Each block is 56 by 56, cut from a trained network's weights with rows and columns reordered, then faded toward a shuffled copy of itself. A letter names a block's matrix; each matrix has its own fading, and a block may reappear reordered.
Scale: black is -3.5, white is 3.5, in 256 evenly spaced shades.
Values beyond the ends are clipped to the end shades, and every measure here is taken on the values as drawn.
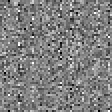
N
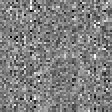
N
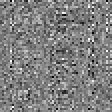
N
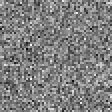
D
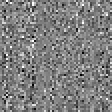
N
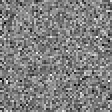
D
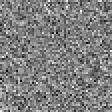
D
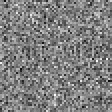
D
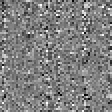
N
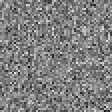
D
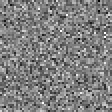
D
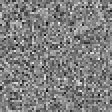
D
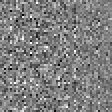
N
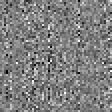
N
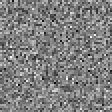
D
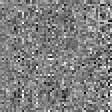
N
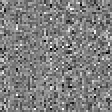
N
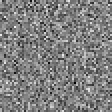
D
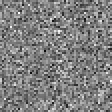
D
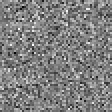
D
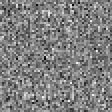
D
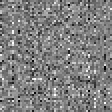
N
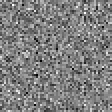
D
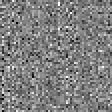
N
